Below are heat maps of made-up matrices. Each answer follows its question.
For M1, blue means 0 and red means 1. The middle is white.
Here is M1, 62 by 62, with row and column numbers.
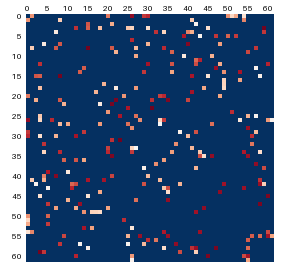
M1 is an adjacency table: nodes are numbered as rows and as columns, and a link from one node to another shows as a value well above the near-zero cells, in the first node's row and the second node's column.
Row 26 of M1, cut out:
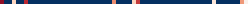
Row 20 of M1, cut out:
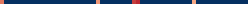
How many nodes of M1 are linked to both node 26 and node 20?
3
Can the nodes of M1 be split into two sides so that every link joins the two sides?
no
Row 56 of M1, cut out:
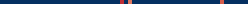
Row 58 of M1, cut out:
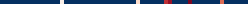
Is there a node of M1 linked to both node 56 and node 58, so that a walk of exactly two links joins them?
yes
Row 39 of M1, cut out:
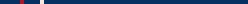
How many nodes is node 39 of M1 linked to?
2
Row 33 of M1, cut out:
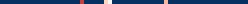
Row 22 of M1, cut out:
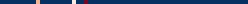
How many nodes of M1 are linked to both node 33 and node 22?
0
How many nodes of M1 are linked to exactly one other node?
1
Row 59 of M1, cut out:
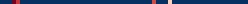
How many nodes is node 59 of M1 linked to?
4
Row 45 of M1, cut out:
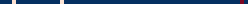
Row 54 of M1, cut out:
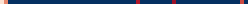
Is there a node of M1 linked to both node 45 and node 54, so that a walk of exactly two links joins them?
yes
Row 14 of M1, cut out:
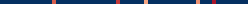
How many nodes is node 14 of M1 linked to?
5
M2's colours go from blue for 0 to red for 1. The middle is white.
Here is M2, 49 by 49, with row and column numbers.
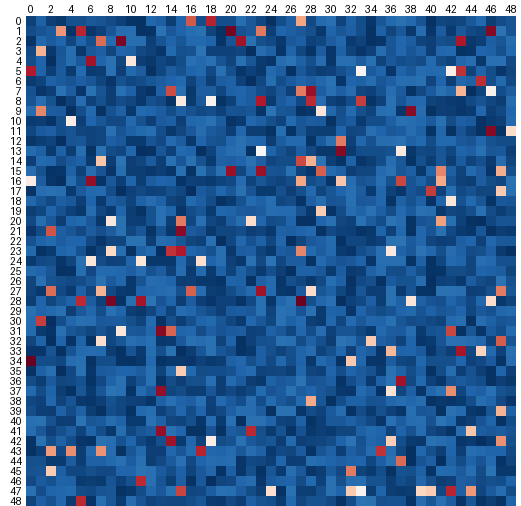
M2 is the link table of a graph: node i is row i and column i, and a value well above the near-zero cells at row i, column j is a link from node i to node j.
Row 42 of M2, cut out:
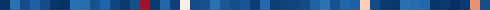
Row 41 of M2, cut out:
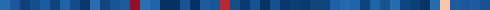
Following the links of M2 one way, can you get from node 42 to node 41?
yes
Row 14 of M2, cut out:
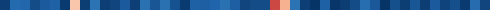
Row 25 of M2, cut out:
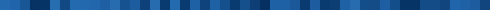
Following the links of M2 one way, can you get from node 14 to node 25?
no
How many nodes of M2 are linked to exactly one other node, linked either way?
6
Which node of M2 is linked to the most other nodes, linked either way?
node 47
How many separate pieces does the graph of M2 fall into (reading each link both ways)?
3
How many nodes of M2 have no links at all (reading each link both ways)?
2
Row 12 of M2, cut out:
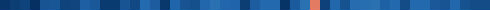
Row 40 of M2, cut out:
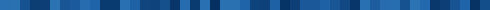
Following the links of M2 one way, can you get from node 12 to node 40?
yes
